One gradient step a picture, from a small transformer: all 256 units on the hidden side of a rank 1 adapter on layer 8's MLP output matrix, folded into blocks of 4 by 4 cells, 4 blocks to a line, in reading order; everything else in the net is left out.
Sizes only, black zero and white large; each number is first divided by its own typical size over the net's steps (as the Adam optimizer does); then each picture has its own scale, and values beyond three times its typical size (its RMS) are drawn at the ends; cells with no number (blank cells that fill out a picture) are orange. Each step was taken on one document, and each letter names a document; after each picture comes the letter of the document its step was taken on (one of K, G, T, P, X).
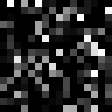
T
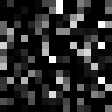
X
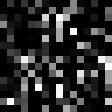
T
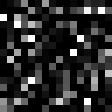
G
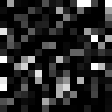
G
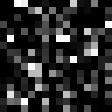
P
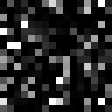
G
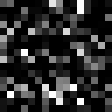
X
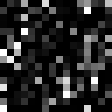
G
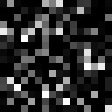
X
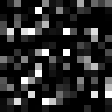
G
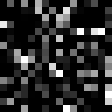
T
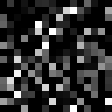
T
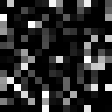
X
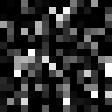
P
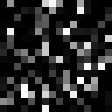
X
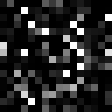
X
